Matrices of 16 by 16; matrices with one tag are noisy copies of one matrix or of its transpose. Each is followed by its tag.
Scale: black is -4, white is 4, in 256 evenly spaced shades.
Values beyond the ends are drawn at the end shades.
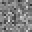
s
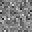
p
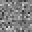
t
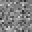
t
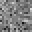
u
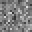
s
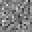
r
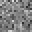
u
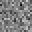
p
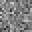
u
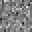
s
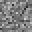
r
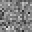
t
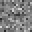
s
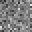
p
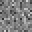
p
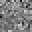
u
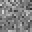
u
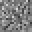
r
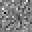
r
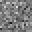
r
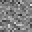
p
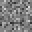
t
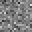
p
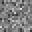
s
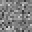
t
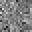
u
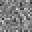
p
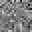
u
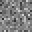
p
